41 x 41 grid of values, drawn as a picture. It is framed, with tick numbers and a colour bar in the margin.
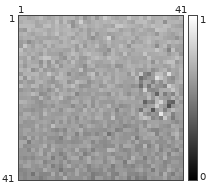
There is an overall slope up to the top. Overall the values sit about 60% of the way up the scale. Values change most from cell to cell in the middle right. In the middle right lies a patch that is rougher than the rest.
